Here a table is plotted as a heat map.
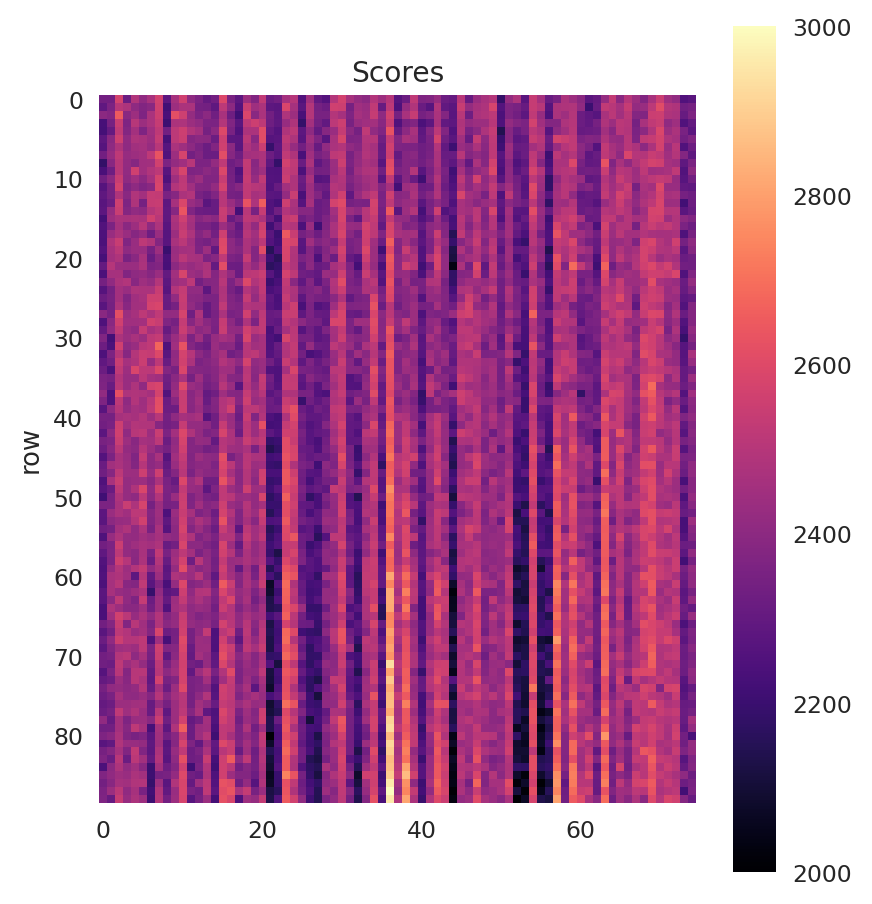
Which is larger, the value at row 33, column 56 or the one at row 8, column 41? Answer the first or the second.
the second
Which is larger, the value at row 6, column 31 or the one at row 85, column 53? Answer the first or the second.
the first
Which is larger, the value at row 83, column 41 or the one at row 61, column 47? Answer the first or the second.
the second
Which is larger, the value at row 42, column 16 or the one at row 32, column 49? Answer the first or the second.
the first
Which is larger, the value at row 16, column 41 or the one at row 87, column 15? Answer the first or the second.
the second
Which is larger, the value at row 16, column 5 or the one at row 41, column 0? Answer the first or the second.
the first
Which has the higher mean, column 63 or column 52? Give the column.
63
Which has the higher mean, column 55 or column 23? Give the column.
23
